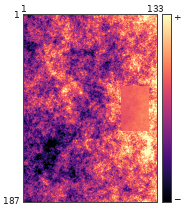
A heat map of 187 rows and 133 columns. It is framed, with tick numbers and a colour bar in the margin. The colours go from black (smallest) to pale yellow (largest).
An odd patch, calmer than its surroundings, sits in the middle right. The values follow a bell shape. On average the colour sits 50% of the way up the scale. Values rise toward the right. The middle right is the calmest part. There are no regular stripes. The bottom left is the ninth with the lowest average.
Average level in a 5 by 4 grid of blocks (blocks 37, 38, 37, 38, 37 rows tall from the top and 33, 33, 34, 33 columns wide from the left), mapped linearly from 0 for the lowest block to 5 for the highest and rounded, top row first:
2 3 3 4 | 2 2 2 4 | 2 2 3 4 | 0 1 3 5 | 1 1 3 4
